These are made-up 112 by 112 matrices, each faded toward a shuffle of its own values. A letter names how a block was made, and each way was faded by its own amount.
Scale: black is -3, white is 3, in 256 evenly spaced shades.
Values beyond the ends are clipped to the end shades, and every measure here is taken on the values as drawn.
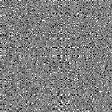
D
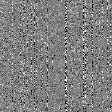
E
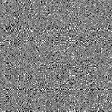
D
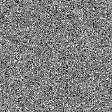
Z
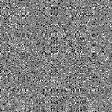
D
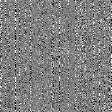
E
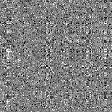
D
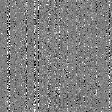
E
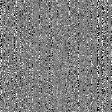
E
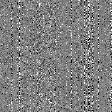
E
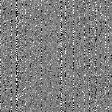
E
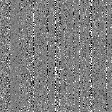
E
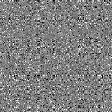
D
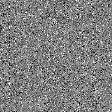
Z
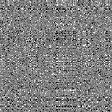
D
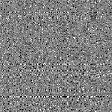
D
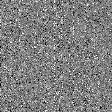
Z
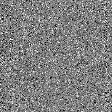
Z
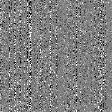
E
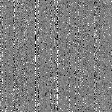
E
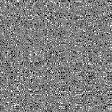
D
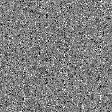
Z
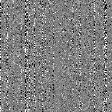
E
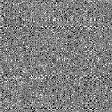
D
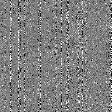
E
